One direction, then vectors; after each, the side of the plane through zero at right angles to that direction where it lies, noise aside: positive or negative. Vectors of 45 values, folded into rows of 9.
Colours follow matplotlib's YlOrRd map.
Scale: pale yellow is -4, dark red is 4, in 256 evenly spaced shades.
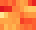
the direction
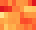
positive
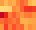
negative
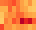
positive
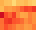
negative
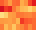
positive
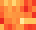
negative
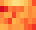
positive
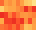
negative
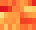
positive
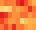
negative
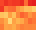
positive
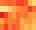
negative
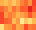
negative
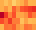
negative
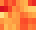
positive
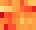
negative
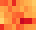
positive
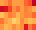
positive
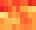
positive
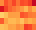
positive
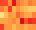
positive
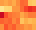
negative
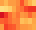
negative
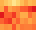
negative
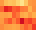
positive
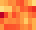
negative
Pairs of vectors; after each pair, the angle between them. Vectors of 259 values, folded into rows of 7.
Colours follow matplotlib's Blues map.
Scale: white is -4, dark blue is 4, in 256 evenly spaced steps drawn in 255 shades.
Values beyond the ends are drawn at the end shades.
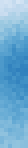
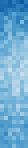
nearly opposite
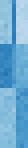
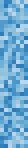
orthogonal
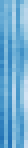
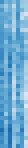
nearly parallel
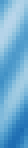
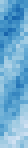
nearly opposite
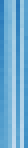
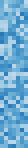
orthogonal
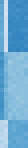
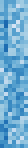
partly opposed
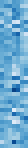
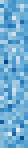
orthogonal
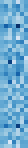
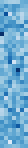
partly aligned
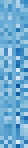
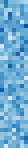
orthogonal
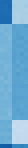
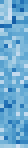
partly opposed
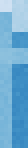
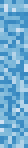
orthogonal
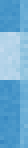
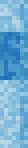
nearly opposite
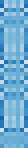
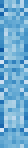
nearly parallel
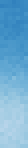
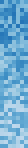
partly aligned
